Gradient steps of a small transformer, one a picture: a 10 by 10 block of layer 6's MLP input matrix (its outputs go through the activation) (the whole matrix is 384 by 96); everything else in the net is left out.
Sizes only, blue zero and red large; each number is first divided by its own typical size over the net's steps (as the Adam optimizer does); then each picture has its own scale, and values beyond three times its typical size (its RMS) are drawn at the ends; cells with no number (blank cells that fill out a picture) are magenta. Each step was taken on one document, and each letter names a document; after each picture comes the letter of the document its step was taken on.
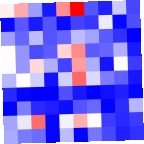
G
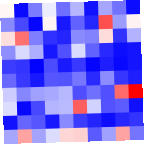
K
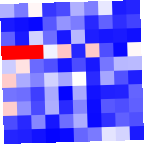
G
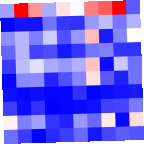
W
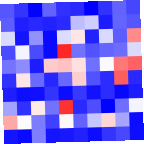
G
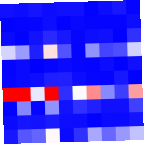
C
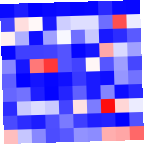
K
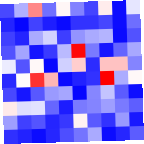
W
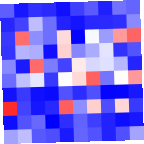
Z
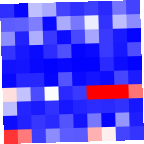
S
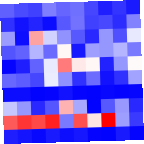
W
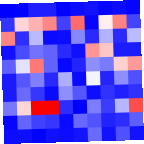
K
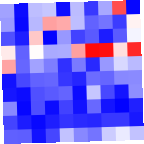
G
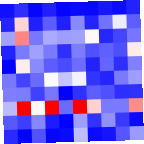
K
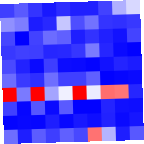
S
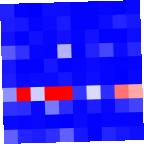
C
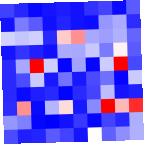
Z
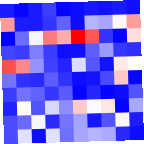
K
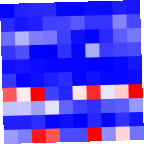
S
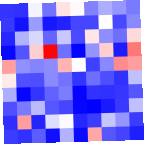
G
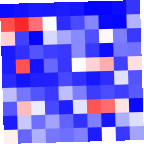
K
